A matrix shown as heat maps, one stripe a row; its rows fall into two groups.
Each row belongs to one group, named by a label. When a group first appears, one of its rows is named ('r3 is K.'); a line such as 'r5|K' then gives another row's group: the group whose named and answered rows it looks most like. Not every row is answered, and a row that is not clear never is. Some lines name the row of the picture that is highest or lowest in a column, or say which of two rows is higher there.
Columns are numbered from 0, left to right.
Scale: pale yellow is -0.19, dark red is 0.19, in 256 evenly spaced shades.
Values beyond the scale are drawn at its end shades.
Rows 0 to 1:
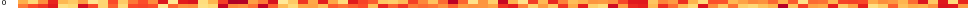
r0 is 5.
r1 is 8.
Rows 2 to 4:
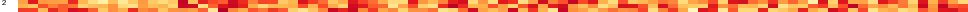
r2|5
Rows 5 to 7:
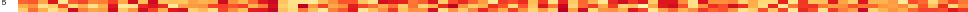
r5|8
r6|5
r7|8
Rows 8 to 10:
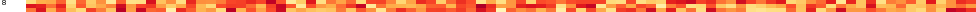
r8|5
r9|8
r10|8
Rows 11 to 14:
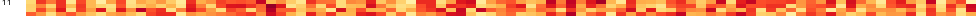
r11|5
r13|8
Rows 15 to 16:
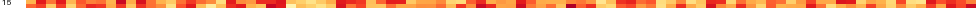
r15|8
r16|8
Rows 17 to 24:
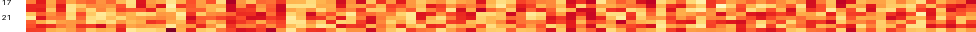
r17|8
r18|8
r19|8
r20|5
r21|5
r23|8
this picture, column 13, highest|18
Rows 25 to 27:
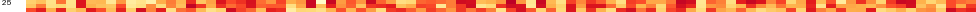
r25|5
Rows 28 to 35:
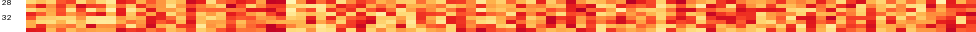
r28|5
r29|8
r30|5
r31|8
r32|5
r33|5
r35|8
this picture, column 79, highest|28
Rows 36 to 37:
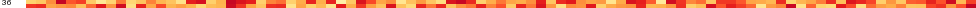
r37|8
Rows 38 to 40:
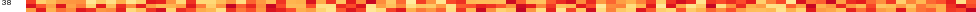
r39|8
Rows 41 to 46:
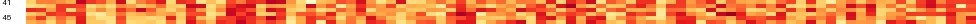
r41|8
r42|5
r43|8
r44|5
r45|5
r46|5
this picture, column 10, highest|43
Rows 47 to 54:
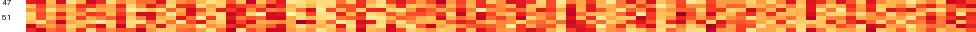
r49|5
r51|8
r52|5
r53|8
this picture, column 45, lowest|49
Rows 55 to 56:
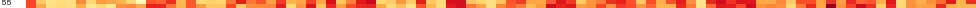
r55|5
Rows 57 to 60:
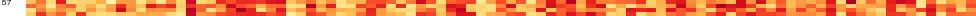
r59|5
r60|5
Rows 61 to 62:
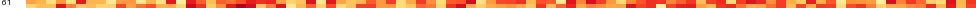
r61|5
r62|5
